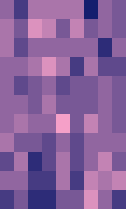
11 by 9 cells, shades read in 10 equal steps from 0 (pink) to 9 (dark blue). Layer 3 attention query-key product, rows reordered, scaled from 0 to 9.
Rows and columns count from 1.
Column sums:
46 52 53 48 41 55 44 47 53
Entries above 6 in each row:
2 0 1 1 0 0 0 0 1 3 4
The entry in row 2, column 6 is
2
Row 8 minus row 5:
-1 -1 0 2 -2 1 -1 0 -1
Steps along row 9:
down up down down up down down up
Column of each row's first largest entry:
7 2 8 6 2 3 6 4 3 3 3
